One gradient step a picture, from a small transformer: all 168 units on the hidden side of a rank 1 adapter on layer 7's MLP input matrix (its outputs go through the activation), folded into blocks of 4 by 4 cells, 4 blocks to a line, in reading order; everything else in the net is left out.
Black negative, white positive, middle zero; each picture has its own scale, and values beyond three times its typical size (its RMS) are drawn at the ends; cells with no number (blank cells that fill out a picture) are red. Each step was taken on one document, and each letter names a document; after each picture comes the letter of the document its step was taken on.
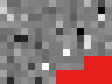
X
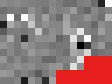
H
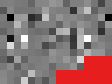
H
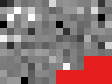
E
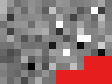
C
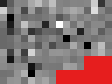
C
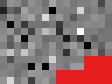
C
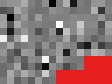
E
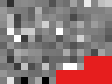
X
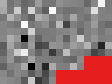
C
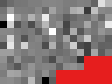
H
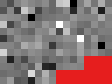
E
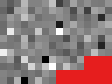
E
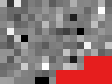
X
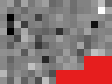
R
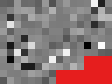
C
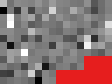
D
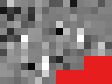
E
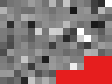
H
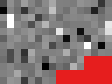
D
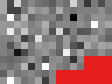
X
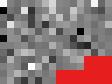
D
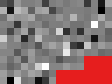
X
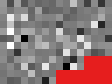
X
